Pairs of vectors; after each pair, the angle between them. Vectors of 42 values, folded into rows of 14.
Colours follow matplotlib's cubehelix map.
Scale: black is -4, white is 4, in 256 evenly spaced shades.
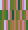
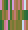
partly aligned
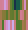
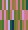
orthogonal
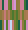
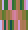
nearly opposite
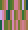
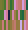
partly aligned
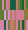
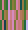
partly aligned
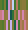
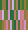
nearly parallel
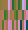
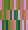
orthogonal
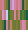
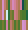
nearly parallel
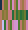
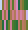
nearly opposite
